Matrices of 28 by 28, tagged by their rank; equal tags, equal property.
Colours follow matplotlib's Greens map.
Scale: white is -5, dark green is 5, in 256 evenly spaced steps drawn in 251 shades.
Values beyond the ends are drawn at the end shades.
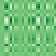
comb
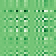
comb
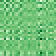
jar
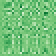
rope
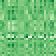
rope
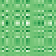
comb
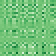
jar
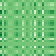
comb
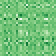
rope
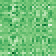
rope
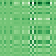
comb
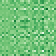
rope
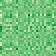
rope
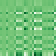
comb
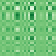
comb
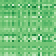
jar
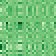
jar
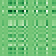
comb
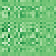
jar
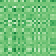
jar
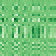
jar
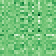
rope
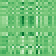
jar
